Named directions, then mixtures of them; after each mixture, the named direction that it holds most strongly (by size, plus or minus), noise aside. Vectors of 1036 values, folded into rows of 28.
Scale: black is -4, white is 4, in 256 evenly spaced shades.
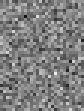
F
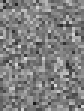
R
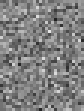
F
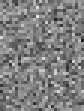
F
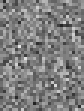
R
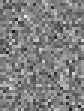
F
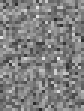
R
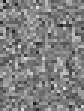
R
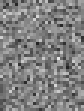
R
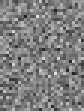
F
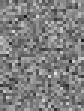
F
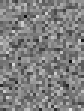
F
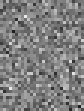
F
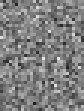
R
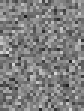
F
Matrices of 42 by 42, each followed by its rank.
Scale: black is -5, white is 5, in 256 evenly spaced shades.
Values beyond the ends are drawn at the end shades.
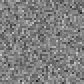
full rank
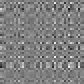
two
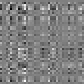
two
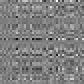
three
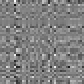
three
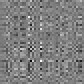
three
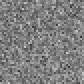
full rank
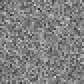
full rank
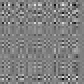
two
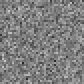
full rank
